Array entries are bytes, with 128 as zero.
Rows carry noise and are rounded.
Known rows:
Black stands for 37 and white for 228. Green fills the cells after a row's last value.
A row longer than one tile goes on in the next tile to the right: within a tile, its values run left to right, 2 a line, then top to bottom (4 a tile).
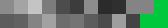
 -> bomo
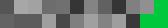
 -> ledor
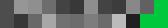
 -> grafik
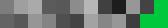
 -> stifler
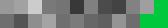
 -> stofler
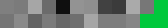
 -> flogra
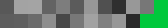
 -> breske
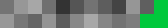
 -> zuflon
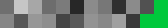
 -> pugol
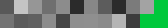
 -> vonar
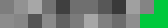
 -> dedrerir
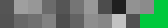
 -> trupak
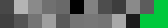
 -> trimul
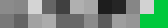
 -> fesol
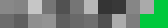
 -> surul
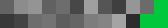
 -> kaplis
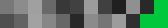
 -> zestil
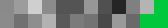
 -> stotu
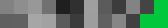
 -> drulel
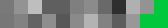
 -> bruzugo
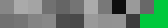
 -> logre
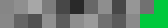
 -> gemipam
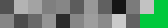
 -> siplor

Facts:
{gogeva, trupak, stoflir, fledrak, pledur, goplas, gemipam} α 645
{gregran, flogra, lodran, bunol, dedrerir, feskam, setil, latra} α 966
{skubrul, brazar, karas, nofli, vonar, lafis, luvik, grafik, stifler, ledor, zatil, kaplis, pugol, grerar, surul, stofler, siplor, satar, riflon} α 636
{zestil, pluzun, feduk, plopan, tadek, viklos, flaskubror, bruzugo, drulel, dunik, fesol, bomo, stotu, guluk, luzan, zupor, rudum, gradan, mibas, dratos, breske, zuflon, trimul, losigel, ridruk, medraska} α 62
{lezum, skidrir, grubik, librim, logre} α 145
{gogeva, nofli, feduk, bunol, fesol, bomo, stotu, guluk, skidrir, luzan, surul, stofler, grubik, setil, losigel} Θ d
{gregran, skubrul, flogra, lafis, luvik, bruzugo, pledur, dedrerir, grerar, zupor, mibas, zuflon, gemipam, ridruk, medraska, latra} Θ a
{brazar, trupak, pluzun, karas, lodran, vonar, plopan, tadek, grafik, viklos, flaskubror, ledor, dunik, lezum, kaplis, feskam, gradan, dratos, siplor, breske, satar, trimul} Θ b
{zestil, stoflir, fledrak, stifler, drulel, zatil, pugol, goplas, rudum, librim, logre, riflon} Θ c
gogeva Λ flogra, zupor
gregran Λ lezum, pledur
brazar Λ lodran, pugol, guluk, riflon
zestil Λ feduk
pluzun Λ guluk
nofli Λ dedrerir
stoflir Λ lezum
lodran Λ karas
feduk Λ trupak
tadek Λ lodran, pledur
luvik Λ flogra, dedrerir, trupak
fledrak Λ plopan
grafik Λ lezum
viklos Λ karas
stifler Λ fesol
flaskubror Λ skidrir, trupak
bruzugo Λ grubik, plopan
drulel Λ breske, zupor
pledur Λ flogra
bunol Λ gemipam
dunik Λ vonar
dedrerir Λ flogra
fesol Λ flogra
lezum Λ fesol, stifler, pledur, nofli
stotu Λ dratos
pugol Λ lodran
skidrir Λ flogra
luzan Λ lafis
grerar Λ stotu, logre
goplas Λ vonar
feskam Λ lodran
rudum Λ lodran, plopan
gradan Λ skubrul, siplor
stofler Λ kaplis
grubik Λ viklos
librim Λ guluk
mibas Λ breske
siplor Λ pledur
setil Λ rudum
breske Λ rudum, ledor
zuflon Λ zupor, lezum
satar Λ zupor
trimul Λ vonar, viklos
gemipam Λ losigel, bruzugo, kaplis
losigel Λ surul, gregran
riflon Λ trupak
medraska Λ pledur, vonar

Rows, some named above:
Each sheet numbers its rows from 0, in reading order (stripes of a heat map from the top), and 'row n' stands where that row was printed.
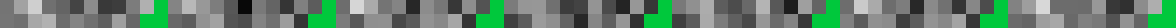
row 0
grubik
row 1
goplas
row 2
pugol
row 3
zestil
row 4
fledrak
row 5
pugol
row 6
setil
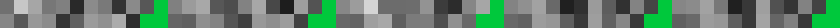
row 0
pugol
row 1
stifler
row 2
setil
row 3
drulel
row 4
drulel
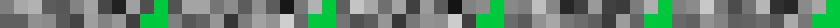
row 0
stifler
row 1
siplor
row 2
gradan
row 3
losigel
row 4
surul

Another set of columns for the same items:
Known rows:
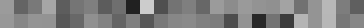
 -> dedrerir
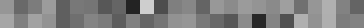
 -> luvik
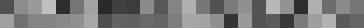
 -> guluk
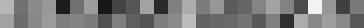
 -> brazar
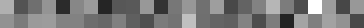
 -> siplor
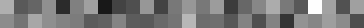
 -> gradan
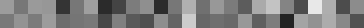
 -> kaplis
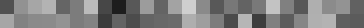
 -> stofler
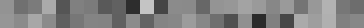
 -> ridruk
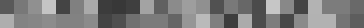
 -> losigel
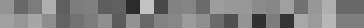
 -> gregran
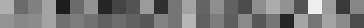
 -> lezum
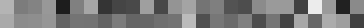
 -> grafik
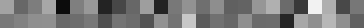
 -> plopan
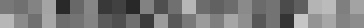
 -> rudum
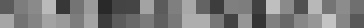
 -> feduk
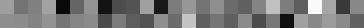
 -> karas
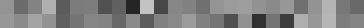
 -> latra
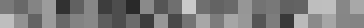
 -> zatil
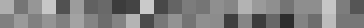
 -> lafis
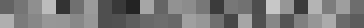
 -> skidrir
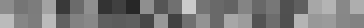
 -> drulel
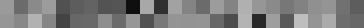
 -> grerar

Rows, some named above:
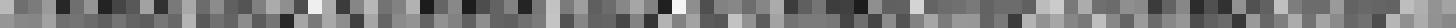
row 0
lezum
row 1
pluzun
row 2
stifler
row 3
riflon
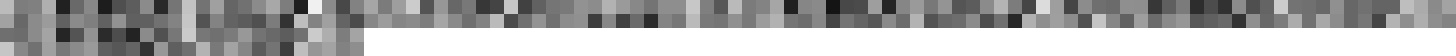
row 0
pluzun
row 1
lafis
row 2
breske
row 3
riflon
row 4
pugol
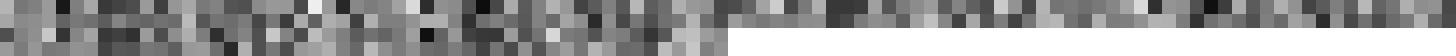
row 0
grafik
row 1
luzan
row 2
surul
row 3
luzan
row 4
grubik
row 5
fledrak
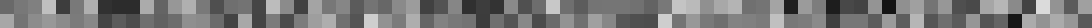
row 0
gogeva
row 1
stoflir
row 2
ledor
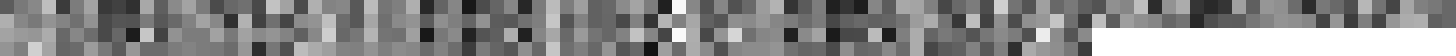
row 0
nofli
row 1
pluzun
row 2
stotu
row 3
setil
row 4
mibas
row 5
vonar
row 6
satar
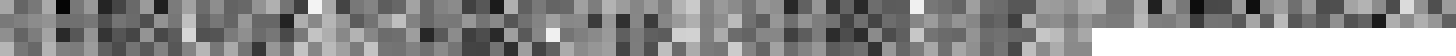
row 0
plopan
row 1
skubrul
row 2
librim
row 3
ledor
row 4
zestil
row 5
goplas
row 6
riflon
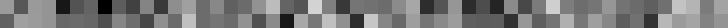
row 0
dratos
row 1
pugol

